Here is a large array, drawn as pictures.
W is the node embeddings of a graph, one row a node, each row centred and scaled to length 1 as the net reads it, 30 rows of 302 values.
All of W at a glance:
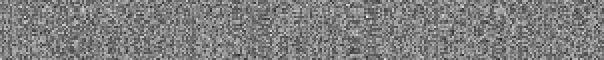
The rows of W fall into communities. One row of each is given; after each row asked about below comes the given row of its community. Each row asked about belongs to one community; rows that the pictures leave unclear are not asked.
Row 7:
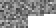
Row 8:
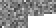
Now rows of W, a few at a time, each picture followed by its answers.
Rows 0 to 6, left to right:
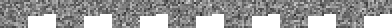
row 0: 7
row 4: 7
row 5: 7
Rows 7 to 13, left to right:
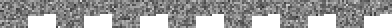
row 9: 7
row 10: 8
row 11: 8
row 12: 7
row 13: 8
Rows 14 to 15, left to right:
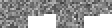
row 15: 7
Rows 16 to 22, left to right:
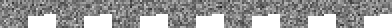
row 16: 8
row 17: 7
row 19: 8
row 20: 8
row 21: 8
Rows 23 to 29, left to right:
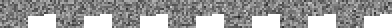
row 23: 8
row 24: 8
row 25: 8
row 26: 8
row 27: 7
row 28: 7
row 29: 8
